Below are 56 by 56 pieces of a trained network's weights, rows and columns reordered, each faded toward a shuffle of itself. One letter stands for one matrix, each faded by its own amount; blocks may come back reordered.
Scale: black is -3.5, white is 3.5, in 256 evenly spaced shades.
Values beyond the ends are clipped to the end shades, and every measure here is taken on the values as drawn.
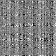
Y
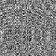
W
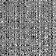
Y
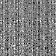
Y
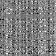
Y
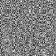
W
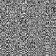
W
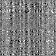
Y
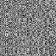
W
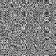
W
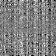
Y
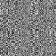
W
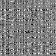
Y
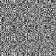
W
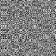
W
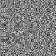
W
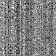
Y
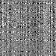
Y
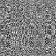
W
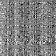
Y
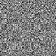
W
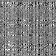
Y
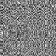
W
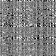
Y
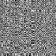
W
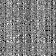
Y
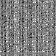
Y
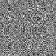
W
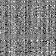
Y
